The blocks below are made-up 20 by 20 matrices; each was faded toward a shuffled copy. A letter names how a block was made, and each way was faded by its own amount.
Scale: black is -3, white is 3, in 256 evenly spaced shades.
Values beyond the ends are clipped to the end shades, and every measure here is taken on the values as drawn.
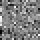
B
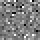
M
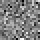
B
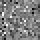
B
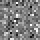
B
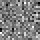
M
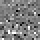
M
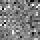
M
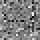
B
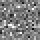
M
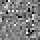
B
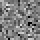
B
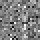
M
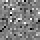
M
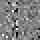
B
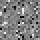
B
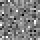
B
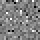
M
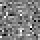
M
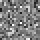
B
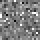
M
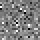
M
